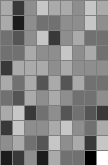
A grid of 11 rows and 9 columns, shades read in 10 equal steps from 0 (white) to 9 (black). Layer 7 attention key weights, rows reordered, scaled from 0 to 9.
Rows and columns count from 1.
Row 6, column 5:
3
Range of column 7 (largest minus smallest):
2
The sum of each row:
31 39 41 35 35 39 39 45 34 36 49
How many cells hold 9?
1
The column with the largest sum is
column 2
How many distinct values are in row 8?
6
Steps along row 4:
same down up same down up down up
